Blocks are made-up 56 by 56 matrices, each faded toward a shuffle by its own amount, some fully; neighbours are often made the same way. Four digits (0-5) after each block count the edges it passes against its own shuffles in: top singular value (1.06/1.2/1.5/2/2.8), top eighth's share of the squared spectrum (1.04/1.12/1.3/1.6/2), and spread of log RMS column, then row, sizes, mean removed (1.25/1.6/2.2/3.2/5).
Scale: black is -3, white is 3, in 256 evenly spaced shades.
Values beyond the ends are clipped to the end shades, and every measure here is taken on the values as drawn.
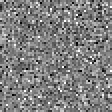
0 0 0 0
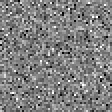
0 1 0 0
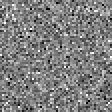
0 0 0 0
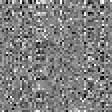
4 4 3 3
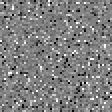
2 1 0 0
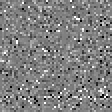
3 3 1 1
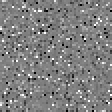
0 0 0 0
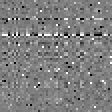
4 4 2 2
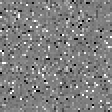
1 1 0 0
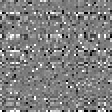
4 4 2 3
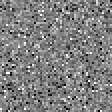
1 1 0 0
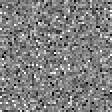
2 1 0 0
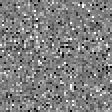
2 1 0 0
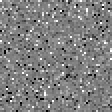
1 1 0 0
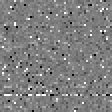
3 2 0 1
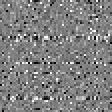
4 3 1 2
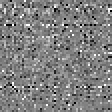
4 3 1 2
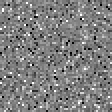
1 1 0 0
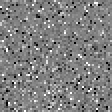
1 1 0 0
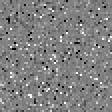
0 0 0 0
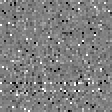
3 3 0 1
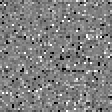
3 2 0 1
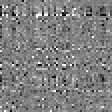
4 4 2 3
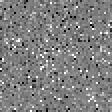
1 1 0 0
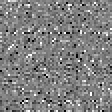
3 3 0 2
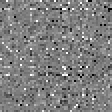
3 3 1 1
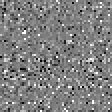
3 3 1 2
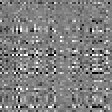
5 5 3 4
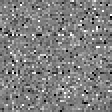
3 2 1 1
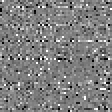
4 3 1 2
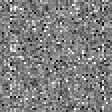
3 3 1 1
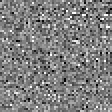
3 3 1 1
